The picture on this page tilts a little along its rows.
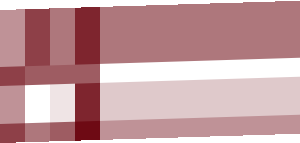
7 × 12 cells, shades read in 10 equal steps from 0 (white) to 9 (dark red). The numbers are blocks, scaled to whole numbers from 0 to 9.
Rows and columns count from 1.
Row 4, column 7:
0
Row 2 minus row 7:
-3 2 -1 -1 1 1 1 1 1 1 1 1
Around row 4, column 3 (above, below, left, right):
5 1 6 6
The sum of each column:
34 32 29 55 23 23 23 23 23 23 23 23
